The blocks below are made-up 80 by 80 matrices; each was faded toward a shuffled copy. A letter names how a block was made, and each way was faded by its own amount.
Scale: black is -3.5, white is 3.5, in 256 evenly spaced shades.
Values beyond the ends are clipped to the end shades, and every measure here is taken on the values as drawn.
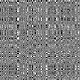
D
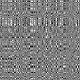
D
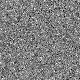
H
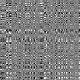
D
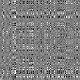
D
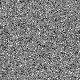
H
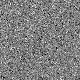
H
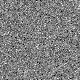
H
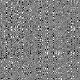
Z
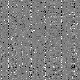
Z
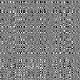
D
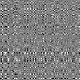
D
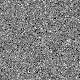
H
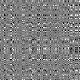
D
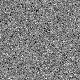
H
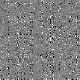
Z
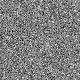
H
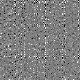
Z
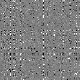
Z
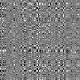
D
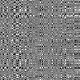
D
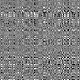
D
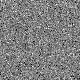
H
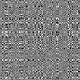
D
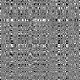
D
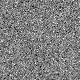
H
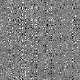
Z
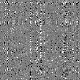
Z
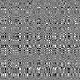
D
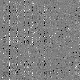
Z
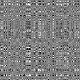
D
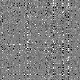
Z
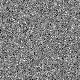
H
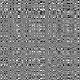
D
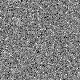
H
